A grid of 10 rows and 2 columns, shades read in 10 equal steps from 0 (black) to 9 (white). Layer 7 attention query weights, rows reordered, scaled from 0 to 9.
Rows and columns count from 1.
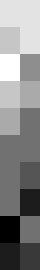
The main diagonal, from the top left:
8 8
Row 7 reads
4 3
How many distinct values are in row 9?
2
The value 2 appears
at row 10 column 2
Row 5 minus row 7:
2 1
